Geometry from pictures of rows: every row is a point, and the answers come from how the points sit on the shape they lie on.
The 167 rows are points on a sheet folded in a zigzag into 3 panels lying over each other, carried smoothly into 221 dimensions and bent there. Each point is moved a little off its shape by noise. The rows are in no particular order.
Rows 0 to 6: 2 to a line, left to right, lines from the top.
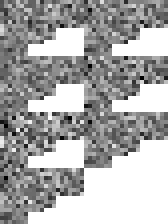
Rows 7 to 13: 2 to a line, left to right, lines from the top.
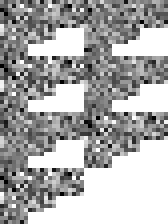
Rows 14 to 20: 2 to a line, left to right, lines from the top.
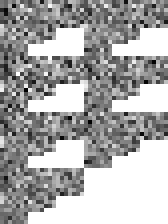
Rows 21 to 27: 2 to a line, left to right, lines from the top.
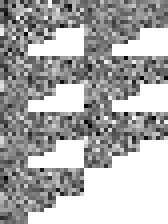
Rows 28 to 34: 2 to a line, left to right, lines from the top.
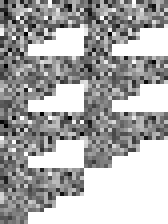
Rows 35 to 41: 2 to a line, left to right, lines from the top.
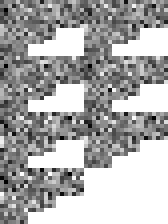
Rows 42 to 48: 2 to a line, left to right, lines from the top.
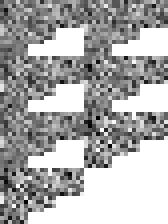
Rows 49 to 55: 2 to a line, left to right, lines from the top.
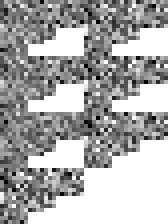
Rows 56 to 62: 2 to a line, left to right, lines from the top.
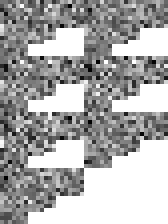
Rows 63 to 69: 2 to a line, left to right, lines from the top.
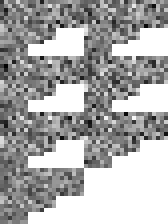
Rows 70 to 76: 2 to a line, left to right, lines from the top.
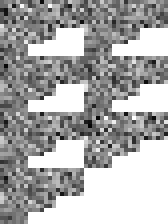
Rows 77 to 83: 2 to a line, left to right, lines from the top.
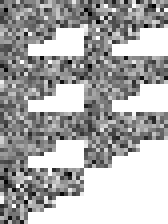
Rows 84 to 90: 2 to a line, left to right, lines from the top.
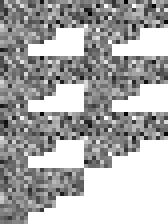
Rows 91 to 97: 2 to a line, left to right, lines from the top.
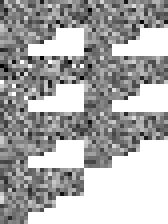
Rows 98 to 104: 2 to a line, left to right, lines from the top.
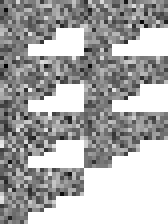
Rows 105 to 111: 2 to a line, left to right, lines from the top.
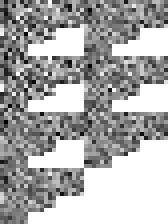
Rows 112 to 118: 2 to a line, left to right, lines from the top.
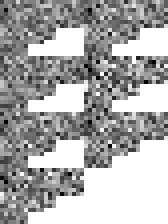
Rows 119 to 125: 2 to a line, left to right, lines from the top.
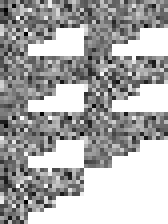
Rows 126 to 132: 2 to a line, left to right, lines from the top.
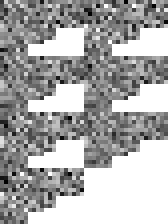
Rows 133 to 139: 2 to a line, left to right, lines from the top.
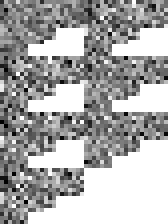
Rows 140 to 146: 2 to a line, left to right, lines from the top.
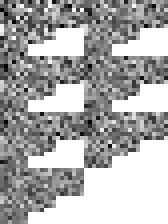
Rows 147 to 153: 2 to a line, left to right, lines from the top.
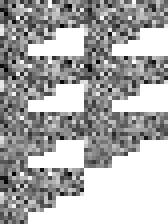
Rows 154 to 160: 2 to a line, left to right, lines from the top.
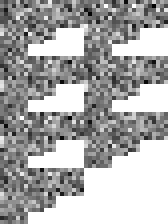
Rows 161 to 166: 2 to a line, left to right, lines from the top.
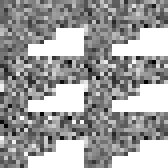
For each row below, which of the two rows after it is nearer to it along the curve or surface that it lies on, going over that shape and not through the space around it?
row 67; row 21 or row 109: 21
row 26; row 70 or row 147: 147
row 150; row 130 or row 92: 92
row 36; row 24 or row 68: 24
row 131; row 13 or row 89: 13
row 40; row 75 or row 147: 147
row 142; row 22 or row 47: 47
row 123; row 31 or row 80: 80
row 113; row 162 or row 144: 144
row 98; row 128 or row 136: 128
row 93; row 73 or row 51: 51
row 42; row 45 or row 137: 137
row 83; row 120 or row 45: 120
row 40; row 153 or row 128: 128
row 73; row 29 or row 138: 29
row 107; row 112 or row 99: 112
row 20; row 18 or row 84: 84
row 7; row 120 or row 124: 124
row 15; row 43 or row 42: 42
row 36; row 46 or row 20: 20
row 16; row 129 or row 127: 129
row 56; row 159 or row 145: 159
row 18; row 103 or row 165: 103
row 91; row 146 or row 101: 101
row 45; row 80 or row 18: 80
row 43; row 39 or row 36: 39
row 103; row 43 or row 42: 43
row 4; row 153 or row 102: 102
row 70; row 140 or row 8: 8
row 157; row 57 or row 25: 25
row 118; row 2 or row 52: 52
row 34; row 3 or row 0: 3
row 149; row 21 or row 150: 21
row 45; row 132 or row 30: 132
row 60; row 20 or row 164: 164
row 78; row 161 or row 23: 23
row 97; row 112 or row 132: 112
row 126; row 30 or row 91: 91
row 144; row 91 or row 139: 91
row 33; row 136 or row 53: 53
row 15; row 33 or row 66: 33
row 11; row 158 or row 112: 112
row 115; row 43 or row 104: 104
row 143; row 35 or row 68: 35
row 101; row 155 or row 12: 155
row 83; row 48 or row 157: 48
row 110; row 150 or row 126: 126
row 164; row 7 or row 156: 156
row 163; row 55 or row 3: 55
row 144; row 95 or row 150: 150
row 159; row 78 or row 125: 125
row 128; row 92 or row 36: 36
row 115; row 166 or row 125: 125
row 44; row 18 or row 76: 18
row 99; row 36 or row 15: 15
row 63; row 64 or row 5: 5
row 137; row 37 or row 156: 156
